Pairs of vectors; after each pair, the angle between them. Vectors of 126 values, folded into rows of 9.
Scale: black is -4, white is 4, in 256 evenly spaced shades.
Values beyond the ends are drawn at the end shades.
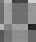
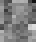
nearly opposite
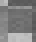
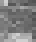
nearly parallel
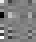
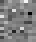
partly opposed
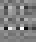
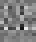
nearly opposite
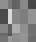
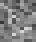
partly aligned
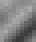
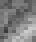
nearly opposite
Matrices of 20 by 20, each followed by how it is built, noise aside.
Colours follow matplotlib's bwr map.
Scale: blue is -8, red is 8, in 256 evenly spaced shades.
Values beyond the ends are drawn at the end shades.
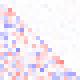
lower triangular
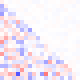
lower triangular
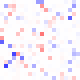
sparse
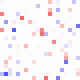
sparse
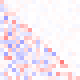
lower triangular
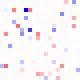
sparse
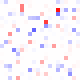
sparse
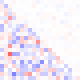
lower triangular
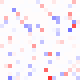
sparse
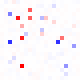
sparse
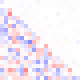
lower triangular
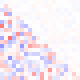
lower triangular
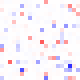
sparse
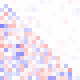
lower triangular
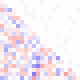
lower triangular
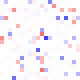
sparse
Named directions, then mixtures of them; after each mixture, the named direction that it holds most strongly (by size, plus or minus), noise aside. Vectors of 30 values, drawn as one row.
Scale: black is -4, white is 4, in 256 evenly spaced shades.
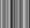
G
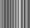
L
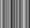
G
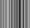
L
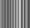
L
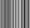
L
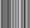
L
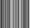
G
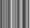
G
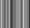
G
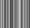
L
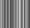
L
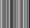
G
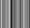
G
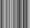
L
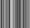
G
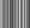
L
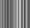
L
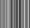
L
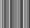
G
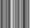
G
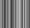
L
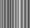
L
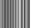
L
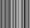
L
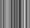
L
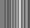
L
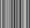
G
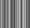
G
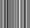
L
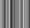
G
